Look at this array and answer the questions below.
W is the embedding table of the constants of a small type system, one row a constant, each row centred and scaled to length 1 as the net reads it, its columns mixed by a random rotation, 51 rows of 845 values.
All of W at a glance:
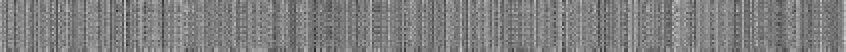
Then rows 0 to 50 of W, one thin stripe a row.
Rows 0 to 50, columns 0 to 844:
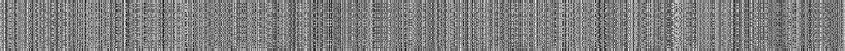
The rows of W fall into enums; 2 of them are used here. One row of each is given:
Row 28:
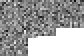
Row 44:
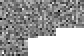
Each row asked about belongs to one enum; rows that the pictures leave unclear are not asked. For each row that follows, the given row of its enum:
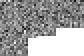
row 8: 28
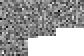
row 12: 44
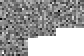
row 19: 44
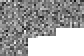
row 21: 28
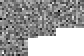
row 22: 44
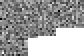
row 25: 44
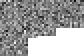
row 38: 28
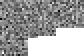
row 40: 44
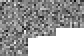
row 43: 28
